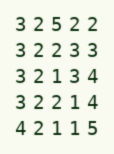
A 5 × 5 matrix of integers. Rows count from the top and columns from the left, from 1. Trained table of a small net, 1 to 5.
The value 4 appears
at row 3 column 5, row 4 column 5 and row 5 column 1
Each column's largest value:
4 2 5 3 5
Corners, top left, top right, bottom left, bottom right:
3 2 4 5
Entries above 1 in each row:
5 5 4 4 3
